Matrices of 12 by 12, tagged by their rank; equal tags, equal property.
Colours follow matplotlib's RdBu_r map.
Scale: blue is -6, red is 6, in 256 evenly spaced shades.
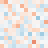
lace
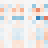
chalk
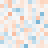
lace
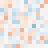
lace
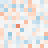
lace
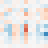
chalk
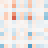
chalk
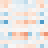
chalk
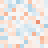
lace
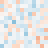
lace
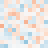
lace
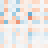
chalk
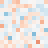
lace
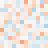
lace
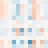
chalk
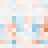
chalk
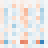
chalk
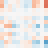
chalk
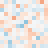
lace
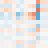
chalk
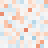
lace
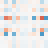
chalk
